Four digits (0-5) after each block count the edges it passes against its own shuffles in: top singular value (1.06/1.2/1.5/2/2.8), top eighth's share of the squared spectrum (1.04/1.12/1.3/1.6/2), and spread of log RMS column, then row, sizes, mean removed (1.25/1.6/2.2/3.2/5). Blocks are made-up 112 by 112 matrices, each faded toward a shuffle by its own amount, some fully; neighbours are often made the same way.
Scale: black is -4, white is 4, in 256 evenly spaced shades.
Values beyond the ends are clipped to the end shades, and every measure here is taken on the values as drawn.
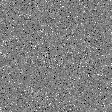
2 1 0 0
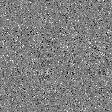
3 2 1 1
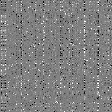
5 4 3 2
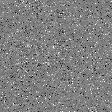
3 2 0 0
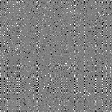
5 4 3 3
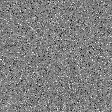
0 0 0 0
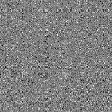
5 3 2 2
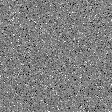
0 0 0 0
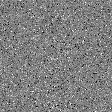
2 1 0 0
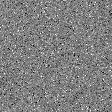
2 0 0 0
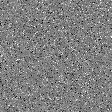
0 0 0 0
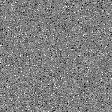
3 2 0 1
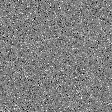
1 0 0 0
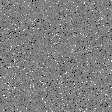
1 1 0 0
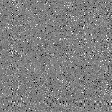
4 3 2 1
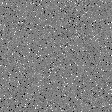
0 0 0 0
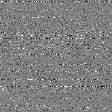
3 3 0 4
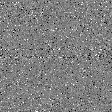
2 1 0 2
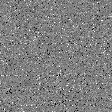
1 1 0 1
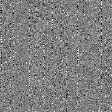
2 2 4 0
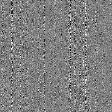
2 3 4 0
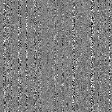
2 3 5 0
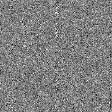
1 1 3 0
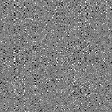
4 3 2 2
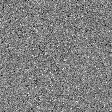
0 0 0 0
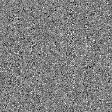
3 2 2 0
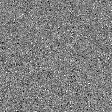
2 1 1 0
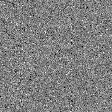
2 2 2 0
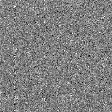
2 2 2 0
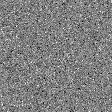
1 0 0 0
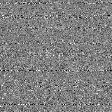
2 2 0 4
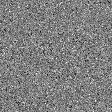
0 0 0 0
